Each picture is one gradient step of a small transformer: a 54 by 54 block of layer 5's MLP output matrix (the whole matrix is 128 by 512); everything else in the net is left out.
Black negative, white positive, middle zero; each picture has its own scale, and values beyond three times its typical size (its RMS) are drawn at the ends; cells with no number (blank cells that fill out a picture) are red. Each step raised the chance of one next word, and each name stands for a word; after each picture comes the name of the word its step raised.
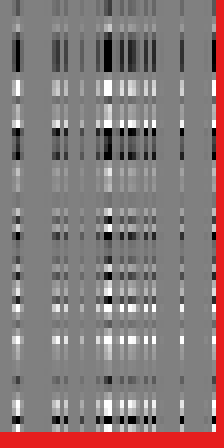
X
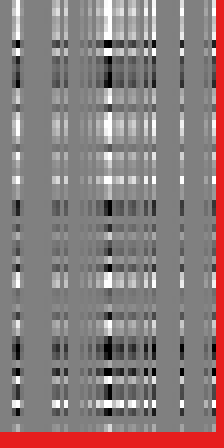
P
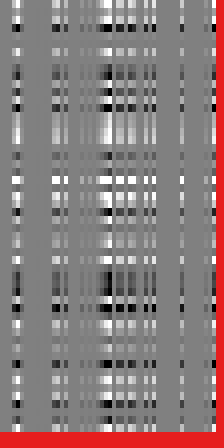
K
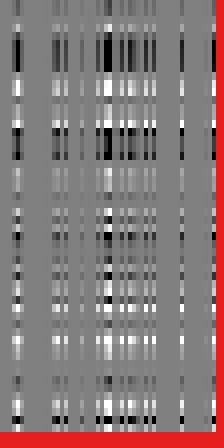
X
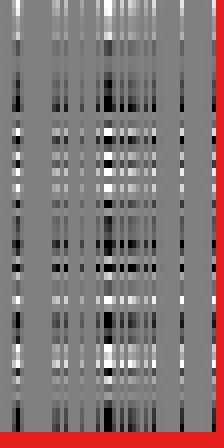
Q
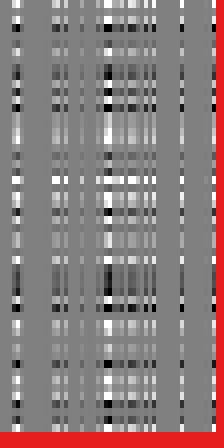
K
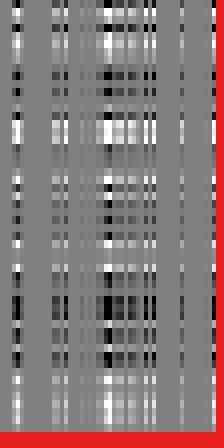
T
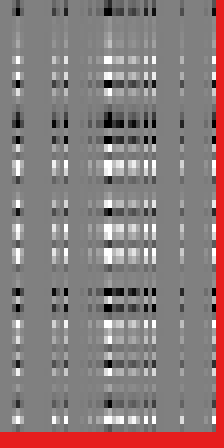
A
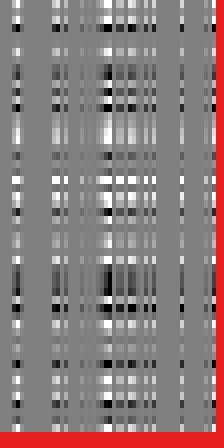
K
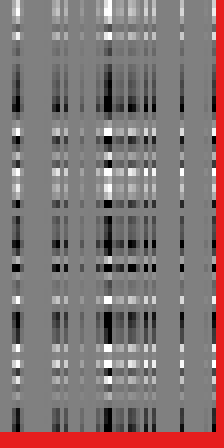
Q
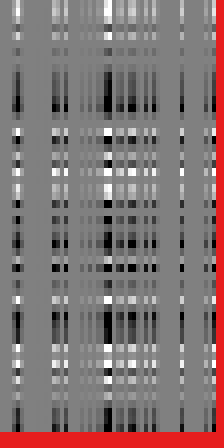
Q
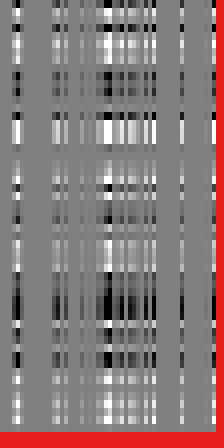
T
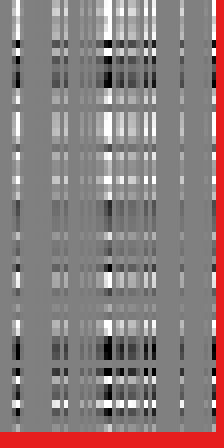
P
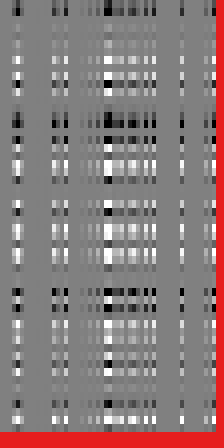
A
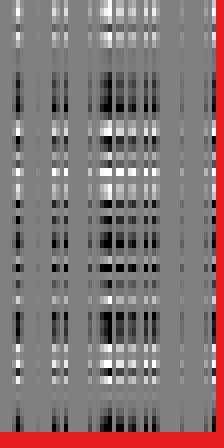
Q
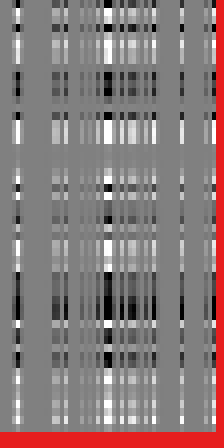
T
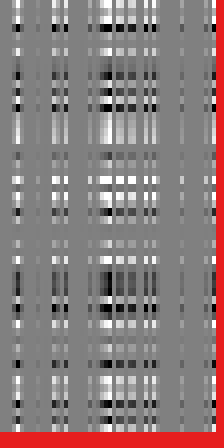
K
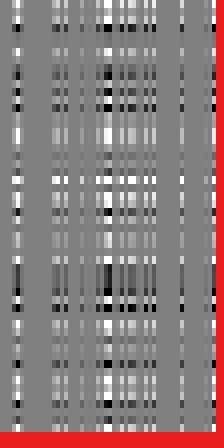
K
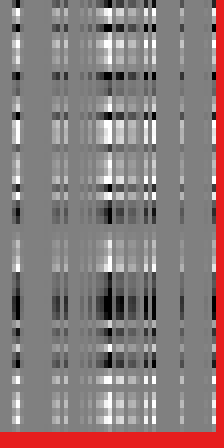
T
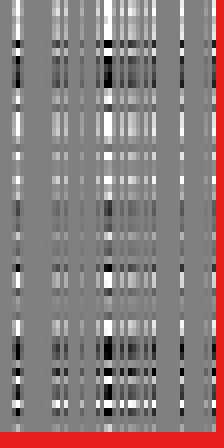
P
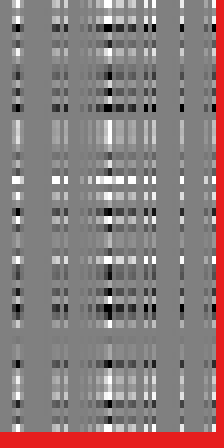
K
